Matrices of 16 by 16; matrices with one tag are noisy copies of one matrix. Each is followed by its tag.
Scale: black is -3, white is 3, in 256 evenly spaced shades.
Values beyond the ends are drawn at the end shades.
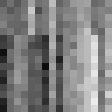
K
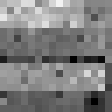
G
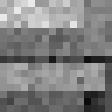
G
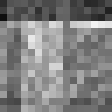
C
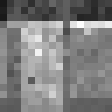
C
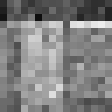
C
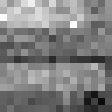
G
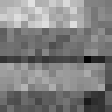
G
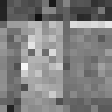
C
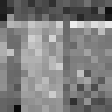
C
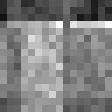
C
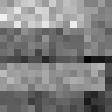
G
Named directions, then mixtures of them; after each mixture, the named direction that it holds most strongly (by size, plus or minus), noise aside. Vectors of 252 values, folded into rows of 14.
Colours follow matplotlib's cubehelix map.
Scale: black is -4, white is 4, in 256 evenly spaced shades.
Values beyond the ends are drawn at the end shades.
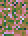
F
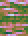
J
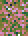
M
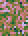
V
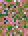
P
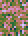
V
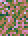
P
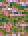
J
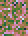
F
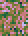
V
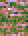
J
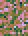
V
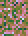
F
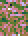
M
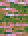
J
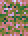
P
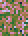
V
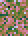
P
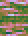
J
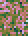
V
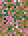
P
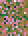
P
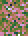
M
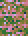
P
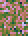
V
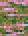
J
